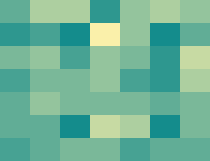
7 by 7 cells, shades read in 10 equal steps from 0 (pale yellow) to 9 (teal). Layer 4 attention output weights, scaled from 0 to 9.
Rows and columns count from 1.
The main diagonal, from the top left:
6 7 7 4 5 9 6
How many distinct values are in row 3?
5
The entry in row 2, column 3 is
9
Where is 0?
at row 2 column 4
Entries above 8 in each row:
0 2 0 0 0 2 0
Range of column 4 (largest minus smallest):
8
